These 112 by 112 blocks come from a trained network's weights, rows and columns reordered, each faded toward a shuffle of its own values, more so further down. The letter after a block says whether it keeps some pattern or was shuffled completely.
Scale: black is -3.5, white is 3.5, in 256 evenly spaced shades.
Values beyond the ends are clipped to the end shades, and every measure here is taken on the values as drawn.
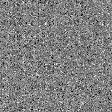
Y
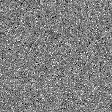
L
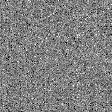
Y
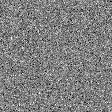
L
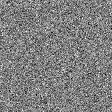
L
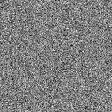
Y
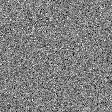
L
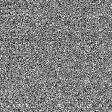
Y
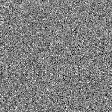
Y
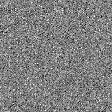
Y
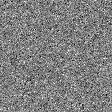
L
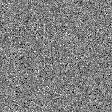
Y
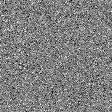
L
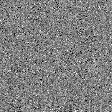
Y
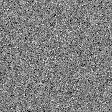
L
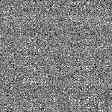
Y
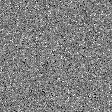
L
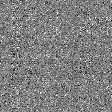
Y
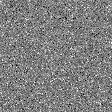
L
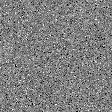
L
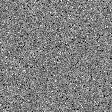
L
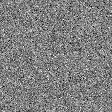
L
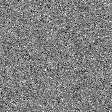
L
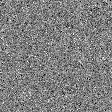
L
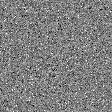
L
